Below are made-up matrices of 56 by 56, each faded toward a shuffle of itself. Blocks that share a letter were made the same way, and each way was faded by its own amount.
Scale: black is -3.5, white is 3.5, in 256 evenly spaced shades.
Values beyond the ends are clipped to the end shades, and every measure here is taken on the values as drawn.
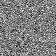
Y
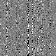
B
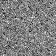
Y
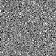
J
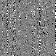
B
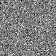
Y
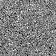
Y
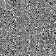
B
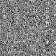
J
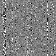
B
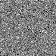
Y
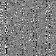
B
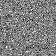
Y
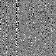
B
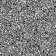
Y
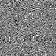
J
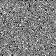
Y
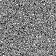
Y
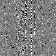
B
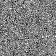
Y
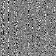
B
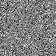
Y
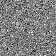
Y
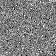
Y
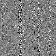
B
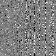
B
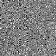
J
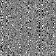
B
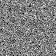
Y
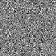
J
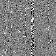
B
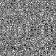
J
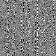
B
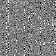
B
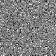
J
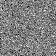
Y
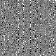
B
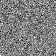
Y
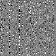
B
